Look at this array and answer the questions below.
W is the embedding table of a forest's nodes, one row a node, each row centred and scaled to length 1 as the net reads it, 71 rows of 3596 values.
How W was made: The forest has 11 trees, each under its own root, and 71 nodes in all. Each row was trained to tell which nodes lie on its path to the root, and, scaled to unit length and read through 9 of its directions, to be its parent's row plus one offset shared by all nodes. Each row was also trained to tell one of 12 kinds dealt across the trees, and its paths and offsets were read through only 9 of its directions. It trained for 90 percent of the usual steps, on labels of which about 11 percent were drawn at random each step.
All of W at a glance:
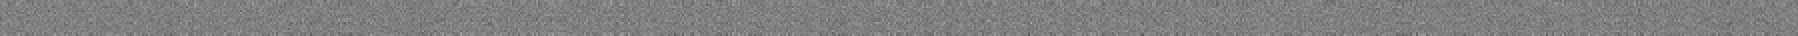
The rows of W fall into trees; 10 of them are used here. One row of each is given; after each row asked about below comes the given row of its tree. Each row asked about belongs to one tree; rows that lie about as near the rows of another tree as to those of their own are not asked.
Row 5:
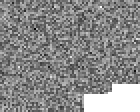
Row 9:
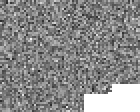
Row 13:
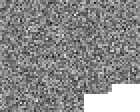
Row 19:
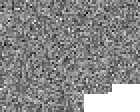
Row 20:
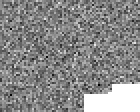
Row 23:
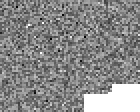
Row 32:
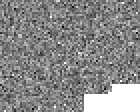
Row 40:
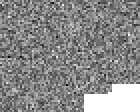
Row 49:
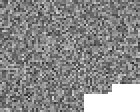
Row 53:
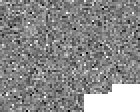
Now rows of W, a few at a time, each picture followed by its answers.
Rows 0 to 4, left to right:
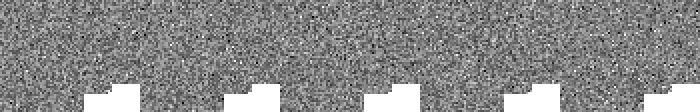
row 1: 32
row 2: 9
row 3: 5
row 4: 32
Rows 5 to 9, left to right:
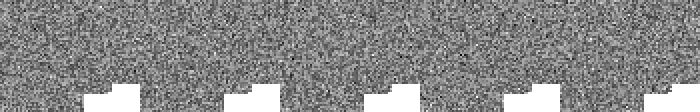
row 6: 9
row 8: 5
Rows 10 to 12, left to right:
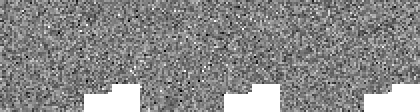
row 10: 32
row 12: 13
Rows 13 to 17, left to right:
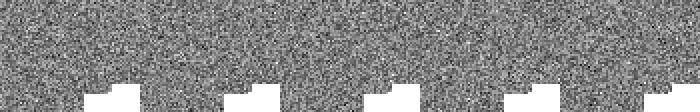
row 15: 23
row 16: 53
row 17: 9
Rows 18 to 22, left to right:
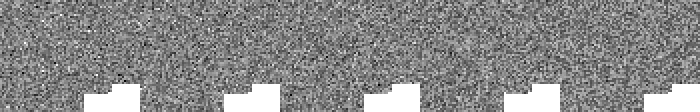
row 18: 32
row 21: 49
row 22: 23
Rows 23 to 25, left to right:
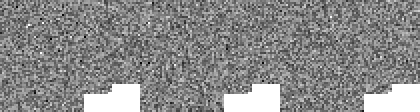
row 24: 19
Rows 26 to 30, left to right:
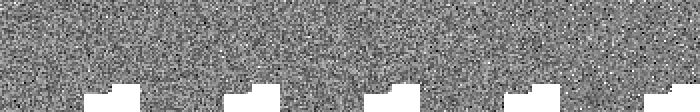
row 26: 49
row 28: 13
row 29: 9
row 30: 9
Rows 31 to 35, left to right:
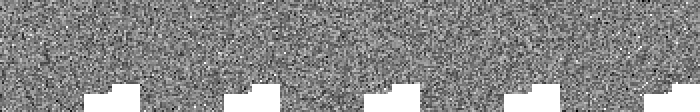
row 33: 23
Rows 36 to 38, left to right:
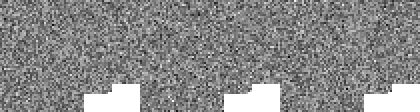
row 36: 53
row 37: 20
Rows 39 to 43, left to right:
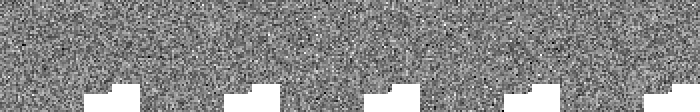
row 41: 23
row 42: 40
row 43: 19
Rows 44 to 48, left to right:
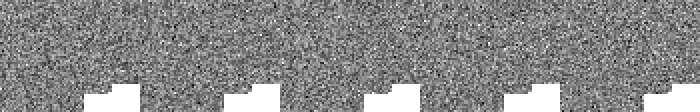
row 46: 32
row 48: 5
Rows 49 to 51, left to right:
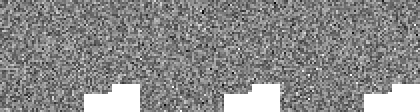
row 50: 32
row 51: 53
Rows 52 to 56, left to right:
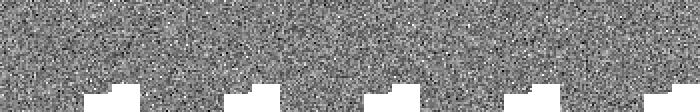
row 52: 20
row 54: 5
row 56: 5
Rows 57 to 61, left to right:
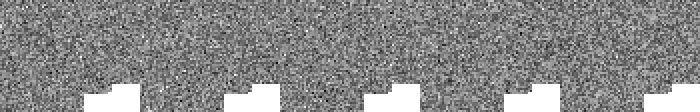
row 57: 20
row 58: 9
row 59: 5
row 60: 53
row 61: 19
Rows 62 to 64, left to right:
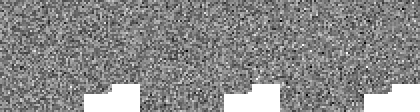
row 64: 32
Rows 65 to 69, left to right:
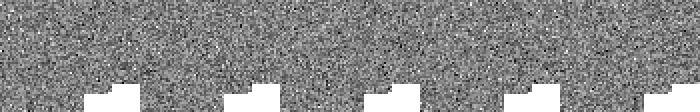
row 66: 5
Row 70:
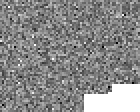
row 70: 9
